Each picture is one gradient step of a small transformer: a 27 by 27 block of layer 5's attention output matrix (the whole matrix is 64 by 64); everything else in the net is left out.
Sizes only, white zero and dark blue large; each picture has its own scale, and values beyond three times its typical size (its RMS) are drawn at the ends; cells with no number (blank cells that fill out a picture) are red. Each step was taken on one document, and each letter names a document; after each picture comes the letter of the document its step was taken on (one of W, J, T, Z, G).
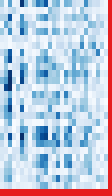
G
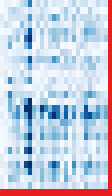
G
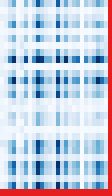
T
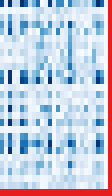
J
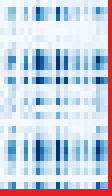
T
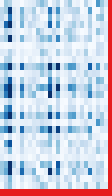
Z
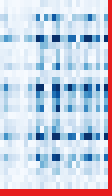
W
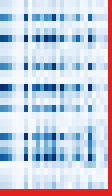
W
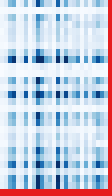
T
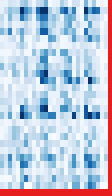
G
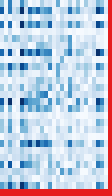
J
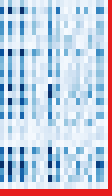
Z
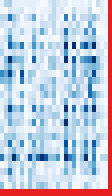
G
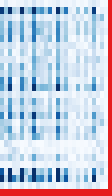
Z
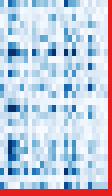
G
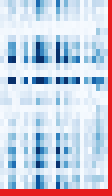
T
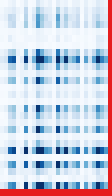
T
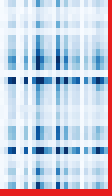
T
